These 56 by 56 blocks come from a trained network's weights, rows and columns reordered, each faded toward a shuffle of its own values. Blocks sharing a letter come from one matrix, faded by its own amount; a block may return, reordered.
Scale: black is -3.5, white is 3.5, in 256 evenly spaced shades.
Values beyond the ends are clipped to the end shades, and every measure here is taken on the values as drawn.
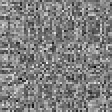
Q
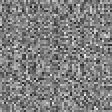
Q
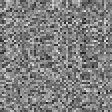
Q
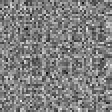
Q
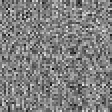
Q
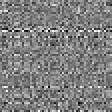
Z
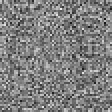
Q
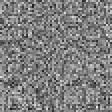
Q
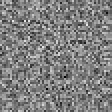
Q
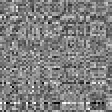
Z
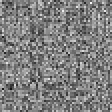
Q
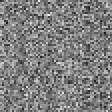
Q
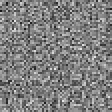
Q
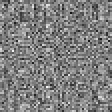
Q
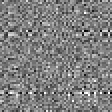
Z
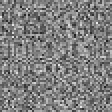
Q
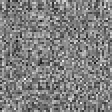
Q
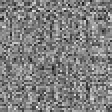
Q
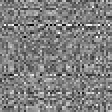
Z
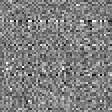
Z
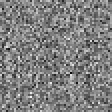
Q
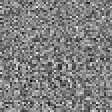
Q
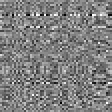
Z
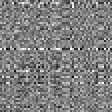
Z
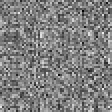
Q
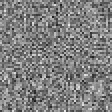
Q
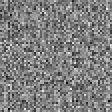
Q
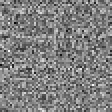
Q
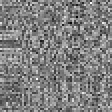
Q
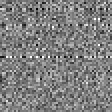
Z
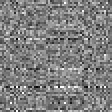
Z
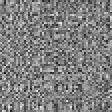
Q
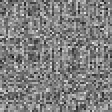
Q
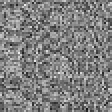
Q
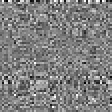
Z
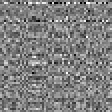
Z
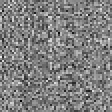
Q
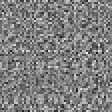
Q
